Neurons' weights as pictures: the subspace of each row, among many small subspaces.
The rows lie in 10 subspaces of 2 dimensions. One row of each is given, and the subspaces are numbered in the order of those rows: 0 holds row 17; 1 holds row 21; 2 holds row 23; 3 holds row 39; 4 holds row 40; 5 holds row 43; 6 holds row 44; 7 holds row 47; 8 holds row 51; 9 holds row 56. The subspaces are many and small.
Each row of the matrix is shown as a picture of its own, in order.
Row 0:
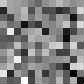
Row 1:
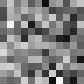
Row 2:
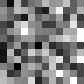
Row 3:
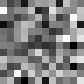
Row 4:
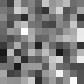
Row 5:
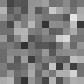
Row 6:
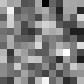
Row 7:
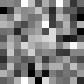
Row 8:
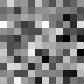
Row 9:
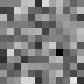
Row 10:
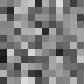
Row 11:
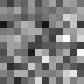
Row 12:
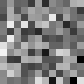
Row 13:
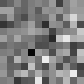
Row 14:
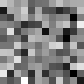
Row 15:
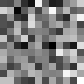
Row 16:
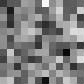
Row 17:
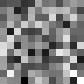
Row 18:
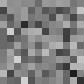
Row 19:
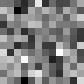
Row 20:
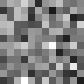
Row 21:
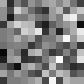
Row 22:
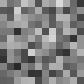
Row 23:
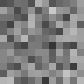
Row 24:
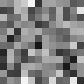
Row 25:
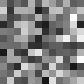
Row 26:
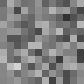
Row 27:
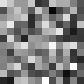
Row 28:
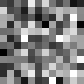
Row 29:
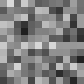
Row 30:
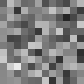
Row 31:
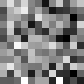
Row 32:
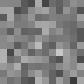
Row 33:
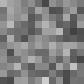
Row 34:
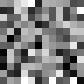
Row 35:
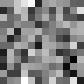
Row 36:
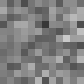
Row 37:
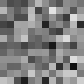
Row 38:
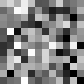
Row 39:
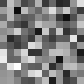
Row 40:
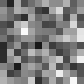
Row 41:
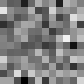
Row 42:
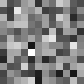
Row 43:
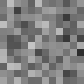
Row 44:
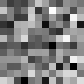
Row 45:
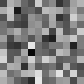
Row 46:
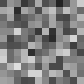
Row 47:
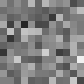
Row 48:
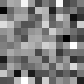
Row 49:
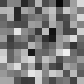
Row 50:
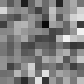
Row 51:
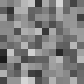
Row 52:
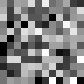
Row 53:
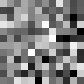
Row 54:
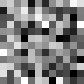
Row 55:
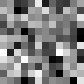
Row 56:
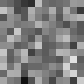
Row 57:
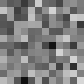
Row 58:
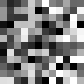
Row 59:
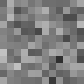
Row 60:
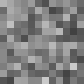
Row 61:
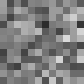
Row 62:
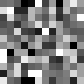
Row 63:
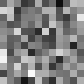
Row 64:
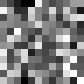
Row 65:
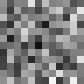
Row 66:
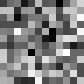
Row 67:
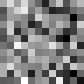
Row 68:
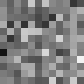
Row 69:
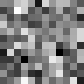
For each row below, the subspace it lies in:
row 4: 4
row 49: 3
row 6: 2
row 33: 2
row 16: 2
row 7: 1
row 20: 6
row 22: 3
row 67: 0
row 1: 0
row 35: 9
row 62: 8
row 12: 0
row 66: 3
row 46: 3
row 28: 7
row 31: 0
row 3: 8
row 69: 4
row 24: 9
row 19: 4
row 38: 0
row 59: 1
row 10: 8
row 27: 2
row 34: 9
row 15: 2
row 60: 2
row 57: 6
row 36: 1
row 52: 0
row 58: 6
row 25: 8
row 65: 9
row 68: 7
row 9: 6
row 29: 4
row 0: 7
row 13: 5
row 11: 5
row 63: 1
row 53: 5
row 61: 1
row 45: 5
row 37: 6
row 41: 8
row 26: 3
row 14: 7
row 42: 5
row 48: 8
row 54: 7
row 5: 9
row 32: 6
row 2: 4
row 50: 1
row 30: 3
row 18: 7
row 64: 9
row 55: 4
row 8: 5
